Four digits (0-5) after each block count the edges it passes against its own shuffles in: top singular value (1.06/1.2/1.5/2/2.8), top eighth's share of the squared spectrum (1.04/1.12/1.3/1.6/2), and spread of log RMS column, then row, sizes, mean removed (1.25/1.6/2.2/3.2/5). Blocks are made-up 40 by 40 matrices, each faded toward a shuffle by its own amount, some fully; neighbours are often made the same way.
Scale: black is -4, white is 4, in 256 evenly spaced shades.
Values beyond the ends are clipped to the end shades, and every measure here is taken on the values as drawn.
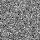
0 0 0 0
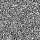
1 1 0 0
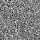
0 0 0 0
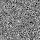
0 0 0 0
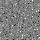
0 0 0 0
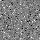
0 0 0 0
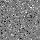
0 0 0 0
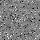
0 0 0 0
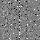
2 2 2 0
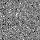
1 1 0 0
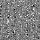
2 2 2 0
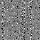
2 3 2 0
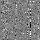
3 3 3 0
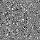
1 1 2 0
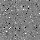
1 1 0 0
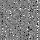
2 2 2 0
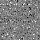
2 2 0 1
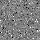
1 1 0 0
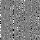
2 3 3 0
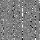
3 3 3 0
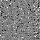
0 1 1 0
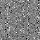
1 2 2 0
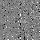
2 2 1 0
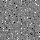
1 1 1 0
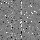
2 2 1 0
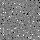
1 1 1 0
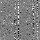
3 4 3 0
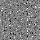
2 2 2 0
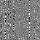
3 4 3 0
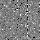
2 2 1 0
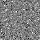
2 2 0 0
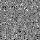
3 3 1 1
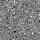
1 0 0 0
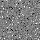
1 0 0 0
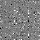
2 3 2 1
